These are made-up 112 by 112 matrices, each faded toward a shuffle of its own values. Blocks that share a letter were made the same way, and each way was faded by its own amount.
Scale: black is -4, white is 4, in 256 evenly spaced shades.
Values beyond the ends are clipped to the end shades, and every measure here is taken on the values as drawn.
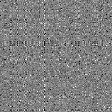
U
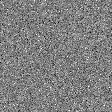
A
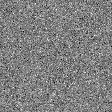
A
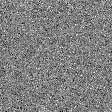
A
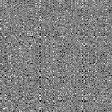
U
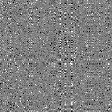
U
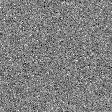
A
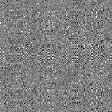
U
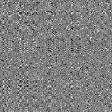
U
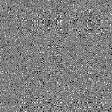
U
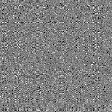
U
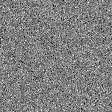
A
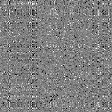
U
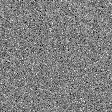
A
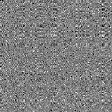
U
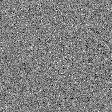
A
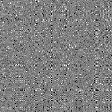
U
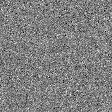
A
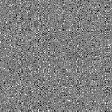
U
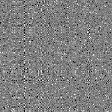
U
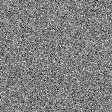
A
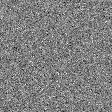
A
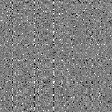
U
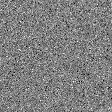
A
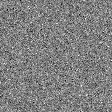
A
